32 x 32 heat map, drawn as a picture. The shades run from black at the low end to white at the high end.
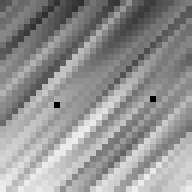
Lone odd cells: 2, each lower than its neighbours. Slope: up to the bottom. Grain: diagonal, up to the right.
